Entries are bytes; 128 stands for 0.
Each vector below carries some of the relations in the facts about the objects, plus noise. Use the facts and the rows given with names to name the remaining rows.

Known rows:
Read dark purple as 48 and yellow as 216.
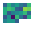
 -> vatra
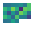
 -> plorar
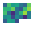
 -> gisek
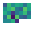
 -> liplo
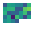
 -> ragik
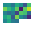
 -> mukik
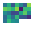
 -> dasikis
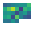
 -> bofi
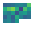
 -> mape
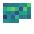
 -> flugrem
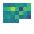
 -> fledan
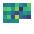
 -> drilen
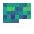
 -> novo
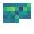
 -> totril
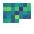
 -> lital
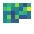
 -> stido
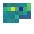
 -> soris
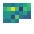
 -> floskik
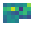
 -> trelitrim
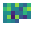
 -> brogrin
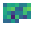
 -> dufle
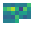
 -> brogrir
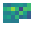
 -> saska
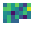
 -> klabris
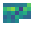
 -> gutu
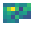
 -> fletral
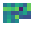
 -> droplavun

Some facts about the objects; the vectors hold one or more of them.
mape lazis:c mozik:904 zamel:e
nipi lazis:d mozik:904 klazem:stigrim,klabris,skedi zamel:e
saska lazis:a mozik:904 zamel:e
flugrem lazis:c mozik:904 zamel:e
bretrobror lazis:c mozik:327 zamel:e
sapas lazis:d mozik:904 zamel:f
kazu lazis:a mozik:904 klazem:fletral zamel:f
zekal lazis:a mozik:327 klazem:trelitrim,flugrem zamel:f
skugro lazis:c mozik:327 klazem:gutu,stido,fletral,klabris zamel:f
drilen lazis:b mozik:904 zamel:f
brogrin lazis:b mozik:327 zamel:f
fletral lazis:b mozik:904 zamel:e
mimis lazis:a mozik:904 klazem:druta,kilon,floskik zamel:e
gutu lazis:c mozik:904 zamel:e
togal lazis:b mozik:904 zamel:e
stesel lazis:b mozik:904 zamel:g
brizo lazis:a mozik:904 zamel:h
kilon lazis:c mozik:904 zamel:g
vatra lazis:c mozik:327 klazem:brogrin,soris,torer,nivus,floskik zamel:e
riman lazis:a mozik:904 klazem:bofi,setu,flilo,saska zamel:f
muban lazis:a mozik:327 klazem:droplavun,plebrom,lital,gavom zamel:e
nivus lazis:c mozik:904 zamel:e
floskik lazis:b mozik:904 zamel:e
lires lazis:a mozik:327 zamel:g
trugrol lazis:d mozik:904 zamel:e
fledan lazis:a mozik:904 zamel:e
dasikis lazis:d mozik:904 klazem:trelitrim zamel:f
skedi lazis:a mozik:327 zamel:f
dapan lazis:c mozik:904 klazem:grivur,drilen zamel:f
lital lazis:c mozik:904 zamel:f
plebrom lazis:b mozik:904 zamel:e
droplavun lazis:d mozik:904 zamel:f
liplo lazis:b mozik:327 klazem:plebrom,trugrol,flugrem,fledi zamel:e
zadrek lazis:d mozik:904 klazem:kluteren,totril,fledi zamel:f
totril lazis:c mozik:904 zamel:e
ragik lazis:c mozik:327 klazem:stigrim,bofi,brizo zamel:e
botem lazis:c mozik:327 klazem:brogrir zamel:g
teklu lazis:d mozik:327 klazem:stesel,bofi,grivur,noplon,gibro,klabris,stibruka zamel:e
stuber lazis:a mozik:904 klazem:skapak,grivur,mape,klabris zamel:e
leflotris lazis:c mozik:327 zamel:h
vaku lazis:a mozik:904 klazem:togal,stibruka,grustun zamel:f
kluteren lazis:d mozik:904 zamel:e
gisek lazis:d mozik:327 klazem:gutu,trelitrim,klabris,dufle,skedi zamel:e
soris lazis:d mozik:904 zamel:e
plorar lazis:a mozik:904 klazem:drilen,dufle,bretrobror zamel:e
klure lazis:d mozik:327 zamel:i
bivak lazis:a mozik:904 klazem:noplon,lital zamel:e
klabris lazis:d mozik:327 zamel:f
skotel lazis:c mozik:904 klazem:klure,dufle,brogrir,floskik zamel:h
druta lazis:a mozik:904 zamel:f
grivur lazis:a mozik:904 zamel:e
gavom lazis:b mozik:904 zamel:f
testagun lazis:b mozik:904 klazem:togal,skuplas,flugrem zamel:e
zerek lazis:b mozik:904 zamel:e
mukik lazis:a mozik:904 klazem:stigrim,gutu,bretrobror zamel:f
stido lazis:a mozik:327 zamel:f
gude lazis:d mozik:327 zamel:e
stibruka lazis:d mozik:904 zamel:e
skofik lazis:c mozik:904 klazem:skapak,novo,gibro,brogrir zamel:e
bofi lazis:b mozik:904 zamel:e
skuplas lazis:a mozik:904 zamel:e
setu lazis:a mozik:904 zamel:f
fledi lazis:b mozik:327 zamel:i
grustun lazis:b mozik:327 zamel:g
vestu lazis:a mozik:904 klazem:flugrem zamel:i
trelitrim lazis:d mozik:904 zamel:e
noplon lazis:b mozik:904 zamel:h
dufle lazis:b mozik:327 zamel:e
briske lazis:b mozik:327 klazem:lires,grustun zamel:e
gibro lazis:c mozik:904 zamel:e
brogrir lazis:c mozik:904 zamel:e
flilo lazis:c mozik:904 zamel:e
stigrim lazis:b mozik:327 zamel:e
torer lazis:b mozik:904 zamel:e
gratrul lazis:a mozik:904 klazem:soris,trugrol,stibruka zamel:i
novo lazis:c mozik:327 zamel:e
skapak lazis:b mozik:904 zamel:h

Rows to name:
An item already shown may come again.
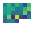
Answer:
fledi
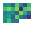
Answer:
kazu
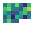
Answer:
skugro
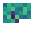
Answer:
liplo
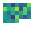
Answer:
skotel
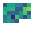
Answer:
ragik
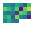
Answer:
mukik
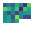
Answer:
dapan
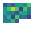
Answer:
testagun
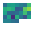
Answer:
bretrobror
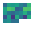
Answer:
novo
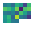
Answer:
riman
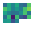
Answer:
leflotris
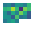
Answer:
mimis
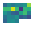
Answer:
trelitrim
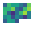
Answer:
gisek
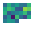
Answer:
vatra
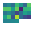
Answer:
drilen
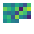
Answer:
mukik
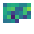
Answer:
stigrim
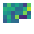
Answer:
klure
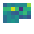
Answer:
trelitrim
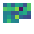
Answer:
zadrek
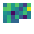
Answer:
klabris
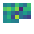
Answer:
gavom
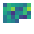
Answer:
gude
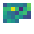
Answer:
nipi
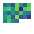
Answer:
vaku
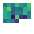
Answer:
grustun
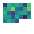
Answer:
teklu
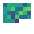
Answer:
muban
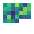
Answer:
zekal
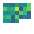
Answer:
brizo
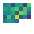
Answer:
vestu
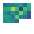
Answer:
bivak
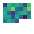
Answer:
teklu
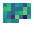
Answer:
botem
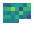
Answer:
grivur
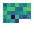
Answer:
briske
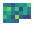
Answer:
stesel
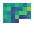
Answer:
lires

